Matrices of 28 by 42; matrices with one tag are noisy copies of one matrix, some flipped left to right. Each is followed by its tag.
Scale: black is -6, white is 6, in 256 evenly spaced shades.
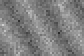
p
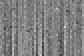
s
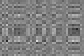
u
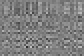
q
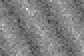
p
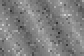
p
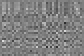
q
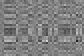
u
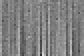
s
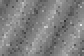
p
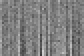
s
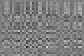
q
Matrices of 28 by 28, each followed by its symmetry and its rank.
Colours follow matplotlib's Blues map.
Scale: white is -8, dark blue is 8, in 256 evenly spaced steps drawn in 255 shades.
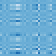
neither, rank one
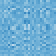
neither, rank three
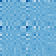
symmetric, rank two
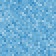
antisymmetric, full rank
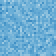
antisymmetric, full rank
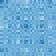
symmetric, rank two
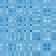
symmetric, rank two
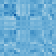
symmetric, rank three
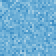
antisymmetric, full rank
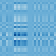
neither, rank one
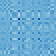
symmetric, rank three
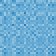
symmetric, rank three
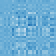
antisymmetric, rank two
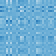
antisymmetric, rank two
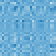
neither, rank three
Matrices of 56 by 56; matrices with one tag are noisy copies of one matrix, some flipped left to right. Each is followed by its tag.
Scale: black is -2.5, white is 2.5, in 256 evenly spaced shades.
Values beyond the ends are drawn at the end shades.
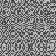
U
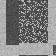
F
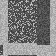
F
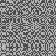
U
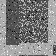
F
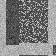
F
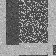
F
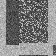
F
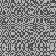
U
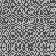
U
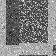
F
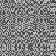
U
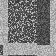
F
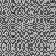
U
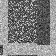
F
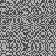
U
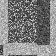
F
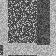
F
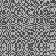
U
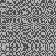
U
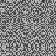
U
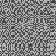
U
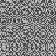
U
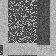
F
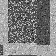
F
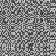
U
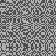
U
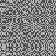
U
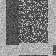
F
